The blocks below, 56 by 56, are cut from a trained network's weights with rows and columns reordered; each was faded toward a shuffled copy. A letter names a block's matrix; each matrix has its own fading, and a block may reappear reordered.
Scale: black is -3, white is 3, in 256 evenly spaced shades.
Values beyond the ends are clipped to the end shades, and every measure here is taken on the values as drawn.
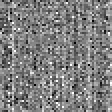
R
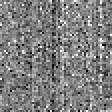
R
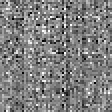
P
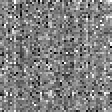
R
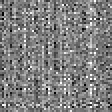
P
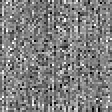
R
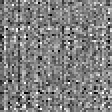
P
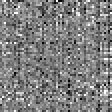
P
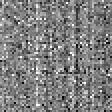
R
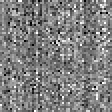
R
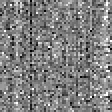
R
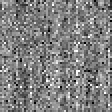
R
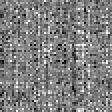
P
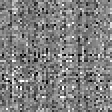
P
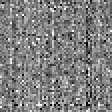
R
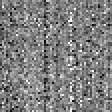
R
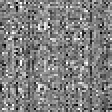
P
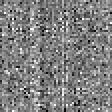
R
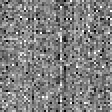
R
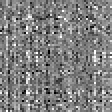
P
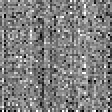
P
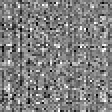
P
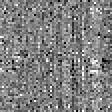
R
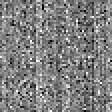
R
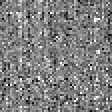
R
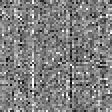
R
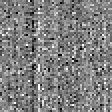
R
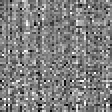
P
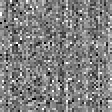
R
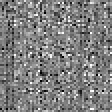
P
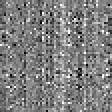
P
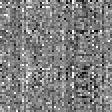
P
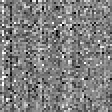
R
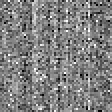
R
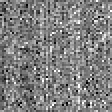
R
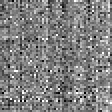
P
